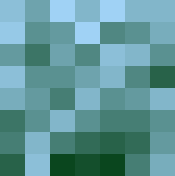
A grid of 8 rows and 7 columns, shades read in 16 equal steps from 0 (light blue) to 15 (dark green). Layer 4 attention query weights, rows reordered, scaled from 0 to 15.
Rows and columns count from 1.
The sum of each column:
46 47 54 51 56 56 46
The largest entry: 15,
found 2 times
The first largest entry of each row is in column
2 5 2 7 3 1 5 3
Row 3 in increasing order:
2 3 5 6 7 8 10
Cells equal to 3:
9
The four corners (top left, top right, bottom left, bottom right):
2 3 12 4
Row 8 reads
12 2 15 14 15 9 4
